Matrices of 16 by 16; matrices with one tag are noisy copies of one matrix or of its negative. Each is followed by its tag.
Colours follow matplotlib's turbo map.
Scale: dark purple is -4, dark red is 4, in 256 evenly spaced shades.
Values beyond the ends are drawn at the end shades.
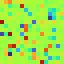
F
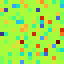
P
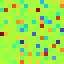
P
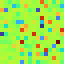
P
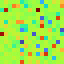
P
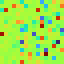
P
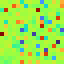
P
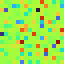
P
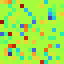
F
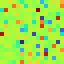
P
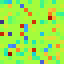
F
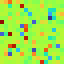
F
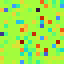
P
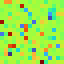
F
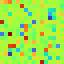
F
